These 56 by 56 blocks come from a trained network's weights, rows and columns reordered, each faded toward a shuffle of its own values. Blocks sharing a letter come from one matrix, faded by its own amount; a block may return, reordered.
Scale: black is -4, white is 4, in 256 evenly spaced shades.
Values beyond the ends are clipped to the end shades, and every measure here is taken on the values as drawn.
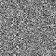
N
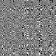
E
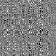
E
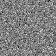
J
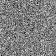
J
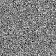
J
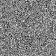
J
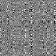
E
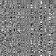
E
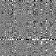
E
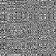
E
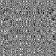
E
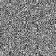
N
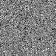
J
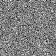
J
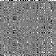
E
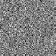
N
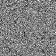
J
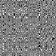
E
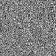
N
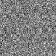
N
